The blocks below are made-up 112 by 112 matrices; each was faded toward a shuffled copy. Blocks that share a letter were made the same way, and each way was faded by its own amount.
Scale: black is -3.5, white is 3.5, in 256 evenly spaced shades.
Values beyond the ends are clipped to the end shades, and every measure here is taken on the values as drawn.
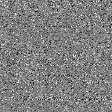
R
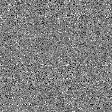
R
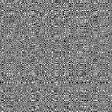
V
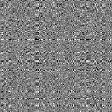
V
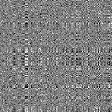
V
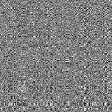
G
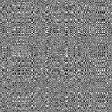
V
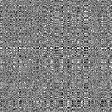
V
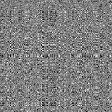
G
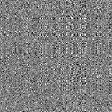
G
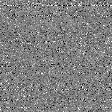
R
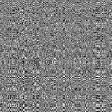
V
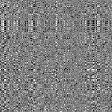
V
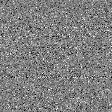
R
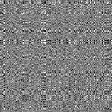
V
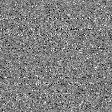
R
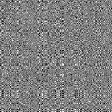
V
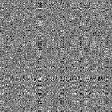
G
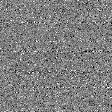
R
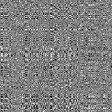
V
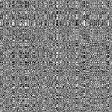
V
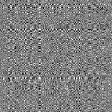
V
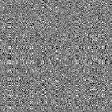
G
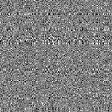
G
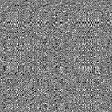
G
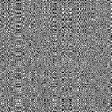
V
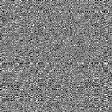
G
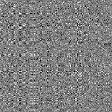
G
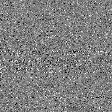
R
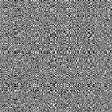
V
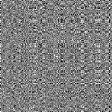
V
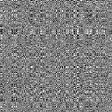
V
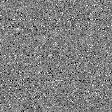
R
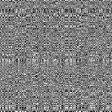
V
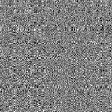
G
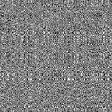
G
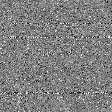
R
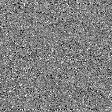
R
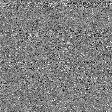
R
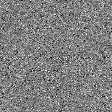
R
